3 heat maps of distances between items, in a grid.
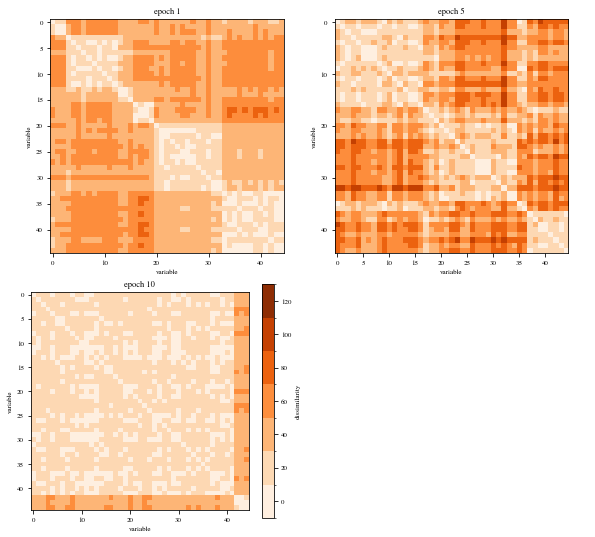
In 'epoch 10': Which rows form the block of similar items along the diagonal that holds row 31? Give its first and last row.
0 to 41
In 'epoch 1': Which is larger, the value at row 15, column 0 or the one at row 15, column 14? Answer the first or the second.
the first
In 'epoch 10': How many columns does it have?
45
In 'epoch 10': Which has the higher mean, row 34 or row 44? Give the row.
44
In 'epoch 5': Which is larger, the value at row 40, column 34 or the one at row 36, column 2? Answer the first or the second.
the first
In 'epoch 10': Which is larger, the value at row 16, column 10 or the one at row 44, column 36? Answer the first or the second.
the second
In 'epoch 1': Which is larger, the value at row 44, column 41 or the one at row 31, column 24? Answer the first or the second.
the second
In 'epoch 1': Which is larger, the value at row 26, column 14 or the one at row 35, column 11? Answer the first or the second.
the second
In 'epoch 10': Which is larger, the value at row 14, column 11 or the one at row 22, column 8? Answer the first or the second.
the second
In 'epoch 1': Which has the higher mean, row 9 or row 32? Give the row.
9
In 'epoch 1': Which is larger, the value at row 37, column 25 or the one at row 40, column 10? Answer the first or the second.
the second
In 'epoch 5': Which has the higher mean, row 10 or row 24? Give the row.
24
